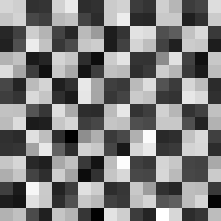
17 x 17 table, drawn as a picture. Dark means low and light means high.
Overall the values sit about 50% of the way up the scale. The values fall into two levels. There is no overall slope. A checkerboard runs through the table. No row or column stands out.
